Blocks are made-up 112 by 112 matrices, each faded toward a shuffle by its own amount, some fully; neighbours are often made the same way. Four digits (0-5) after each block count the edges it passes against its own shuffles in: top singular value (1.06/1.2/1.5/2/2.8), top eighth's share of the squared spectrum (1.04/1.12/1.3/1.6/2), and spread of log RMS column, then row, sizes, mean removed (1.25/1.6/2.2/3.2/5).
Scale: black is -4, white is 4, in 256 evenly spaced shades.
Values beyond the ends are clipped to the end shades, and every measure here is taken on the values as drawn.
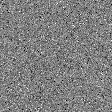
0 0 0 0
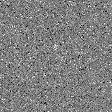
0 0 0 1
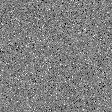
0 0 0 0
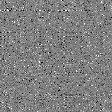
4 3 1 2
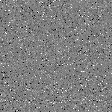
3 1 0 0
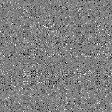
4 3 2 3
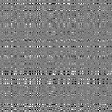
5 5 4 4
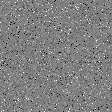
2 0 0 0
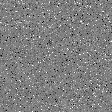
2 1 0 0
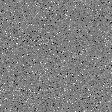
2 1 0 0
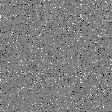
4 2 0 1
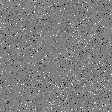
3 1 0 1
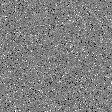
0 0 0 0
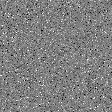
1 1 0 0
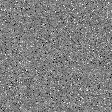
1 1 0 0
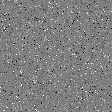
0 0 0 0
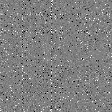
4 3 2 1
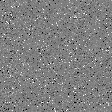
3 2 0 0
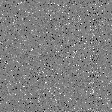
3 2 1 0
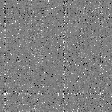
4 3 2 1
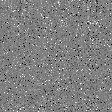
3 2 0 1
